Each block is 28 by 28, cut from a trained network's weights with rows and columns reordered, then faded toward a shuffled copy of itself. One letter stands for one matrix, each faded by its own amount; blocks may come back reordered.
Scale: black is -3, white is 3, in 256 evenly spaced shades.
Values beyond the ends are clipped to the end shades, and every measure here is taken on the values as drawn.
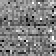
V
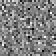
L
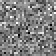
L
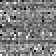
V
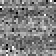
V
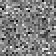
L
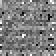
V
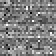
V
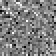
L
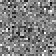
L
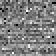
V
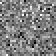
L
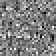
L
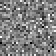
L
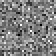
L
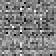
V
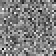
L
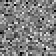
L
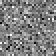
L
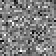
L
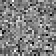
L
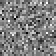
L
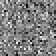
L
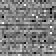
V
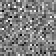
L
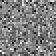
L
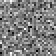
L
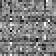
V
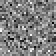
L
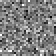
L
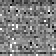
V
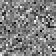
L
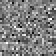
L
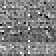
V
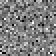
L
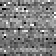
V
